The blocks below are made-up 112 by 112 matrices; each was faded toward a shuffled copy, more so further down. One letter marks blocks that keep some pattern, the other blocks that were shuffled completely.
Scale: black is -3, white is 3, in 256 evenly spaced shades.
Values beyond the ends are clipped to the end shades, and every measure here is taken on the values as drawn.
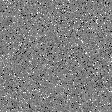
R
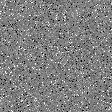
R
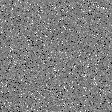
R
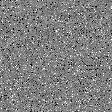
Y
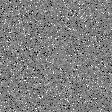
R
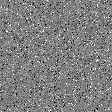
R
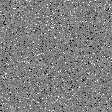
R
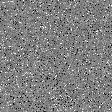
R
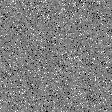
R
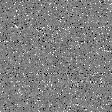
Y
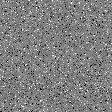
R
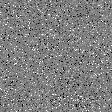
Y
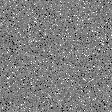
R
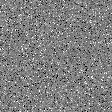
R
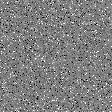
Y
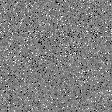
Y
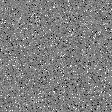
R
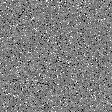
R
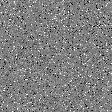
Y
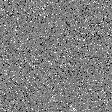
Y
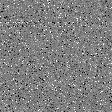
Y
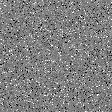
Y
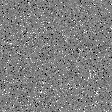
R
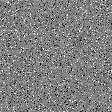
R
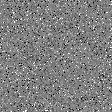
Y
